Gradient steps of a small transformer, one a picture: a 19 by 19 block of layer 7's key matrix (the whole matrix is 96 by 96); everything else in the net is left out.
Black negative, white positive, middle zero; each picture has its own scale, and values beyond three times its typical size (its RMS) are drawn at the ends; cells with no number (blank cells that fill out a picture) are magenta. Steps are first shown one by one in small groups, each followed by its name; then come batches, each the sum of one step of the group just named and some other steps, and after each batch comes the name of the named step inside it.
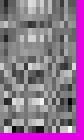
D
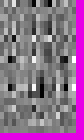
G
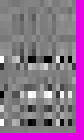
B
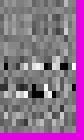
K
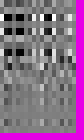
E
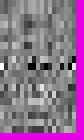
D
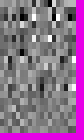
G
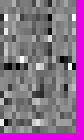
G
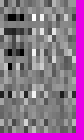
E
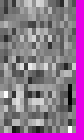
D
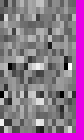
D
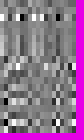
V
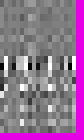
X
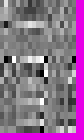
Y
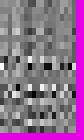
Y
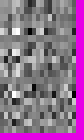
Y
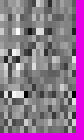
V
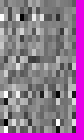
V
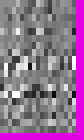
X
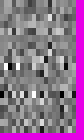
Y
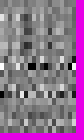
V
